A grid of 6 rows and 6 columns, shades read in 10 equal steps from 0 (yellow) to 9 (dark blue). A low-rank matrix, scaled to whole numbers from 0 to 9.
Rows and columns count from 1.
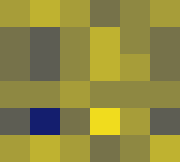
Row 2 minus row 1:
2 4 1 -3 0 2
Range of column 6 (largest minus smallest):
4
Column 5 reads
4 4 3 4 3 4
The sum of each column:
26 29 22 18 22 25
